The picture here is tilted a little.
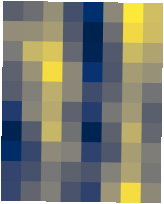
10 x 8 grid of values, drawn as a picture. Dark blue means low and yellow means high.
Stripes: upright, repeating 2 times. Ninth with the lowest average: top middle. Ninth with the highest average: top right.
